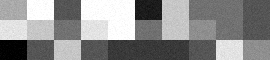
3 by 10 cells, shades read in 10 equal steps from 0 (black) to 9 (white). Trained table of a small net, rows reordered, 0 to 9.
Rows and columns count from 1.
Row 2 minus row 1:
2 -2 1 -1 0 3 0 1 0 0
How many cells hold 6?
1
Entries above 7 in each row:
3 3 1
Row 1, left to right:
6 9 3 9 9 1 7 4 4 3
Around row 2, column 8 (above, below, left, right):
4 3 7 4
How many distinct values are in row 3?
6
